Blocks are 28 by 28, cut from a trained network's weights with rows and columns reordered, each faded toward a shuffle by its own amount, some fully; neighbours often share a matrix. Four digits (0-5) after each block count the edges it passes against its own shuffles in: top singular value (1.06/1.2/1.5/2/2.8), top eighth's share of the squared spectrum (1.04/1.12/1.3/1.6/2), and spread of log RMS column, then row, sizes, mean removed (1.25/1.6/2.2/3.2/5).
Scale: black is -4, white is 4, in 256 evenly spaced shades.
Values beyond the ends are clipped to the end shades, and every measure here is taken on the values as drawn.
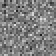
2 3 1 0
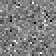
0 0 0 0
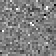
1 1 0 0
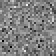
0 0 0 0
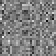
3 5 2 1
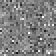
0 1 0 1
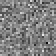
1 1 0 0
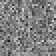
0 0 0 0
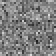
2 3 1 0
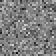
0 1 0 0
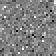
0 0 0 0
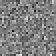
1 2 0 0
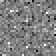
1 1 0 0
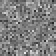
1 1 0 0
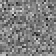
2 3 0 0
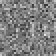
3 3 2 0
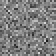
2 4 1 0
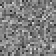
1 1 0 0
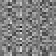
3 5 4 0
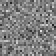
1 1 0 0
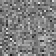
2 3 2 0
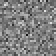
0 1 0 0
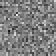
2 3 1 0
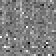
2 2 0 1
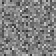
2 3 1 0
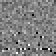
2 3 0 1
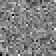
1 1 0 0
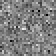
1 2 0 1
